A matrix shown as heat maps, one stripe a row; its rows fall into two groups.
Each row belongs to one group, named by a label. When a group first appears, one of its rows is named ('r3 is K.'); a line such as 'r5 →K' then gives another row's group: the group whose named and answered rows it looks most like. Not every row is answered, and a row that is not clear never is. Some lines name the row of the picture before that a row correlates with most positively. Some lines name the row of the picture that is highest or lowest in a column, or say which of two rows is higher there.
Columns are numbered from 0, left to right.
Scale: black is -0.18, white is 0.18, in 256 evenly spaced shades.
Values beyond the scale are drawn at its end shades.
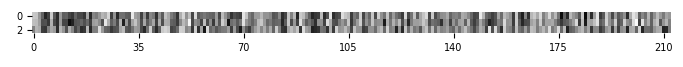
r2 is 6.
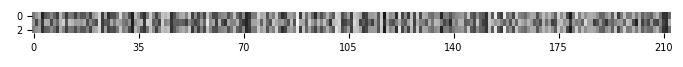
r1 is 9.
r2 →6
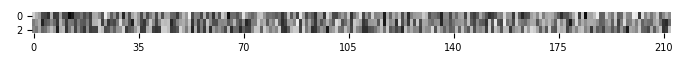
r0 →6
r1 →6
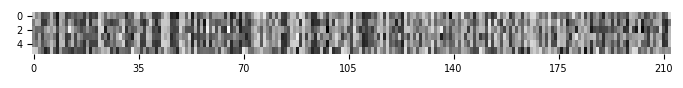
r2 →9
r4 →9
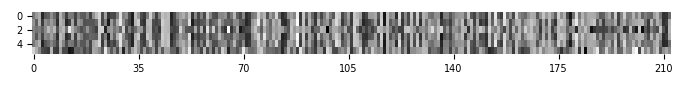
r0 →6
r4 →6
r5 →6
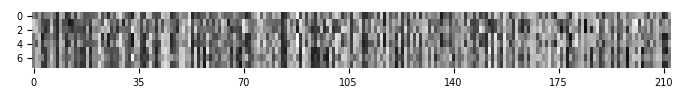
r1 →6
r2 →6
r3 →6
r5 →6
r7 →6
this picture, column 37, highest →1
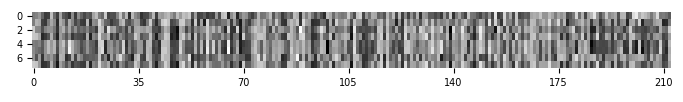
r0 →6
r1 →6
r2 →9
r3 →6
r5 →9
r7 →6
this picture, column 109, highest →0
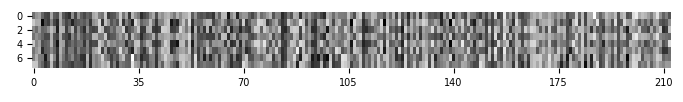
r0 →6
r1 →6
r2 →9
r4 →9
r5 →6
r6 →6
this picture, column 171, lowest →2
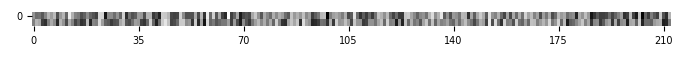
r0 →9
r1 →6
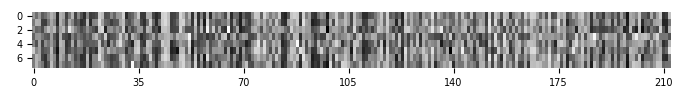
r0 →9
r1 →6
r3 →6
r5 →9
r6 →6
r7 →6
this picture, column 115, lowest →4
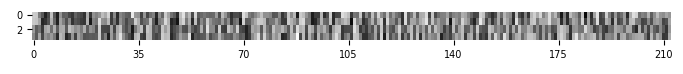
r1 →6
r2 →9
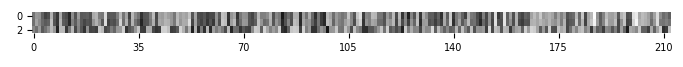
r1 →6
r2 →9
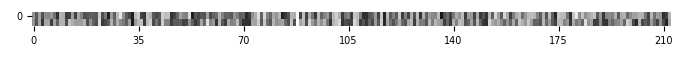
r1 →9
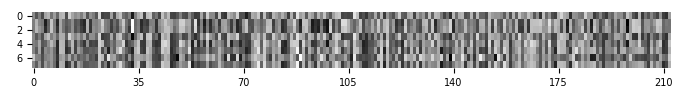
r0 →9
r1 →6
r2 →6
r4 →9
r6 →9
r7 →9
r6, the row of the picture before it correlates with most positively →1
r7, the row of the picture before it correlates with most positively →0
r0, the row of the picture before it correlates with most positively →1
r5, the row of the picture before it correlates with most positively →0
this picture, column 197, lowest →6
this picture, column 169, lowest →0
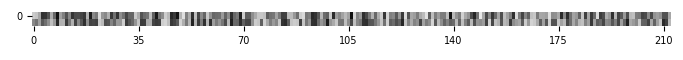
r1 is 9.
